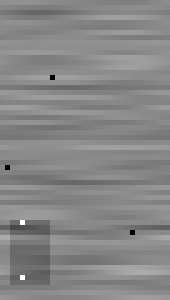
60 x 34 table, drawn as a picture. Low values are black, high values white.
Values change most from cell to cell in the bottom left. The ninth with the lowest average is the bottom left. The values are skewed, with a long tail toward low values. Five lone cells stand out: two far higher and three far lower than their neighbours. In the bottom left lies a patch that is lower than the rest. Streaks run across, left to right. The halves do not mirror each other.
